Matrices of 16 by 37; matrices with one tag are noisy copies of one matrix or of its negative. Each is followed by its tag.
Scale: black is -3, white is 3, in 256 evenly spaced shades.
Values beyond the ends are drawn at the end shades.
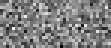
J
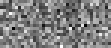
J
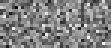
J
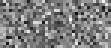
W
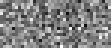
J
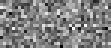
J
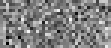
W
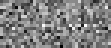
J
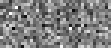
J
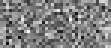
W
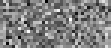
W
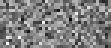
W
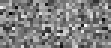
J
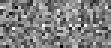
J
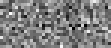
J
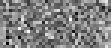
W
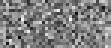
W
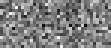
J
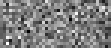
W
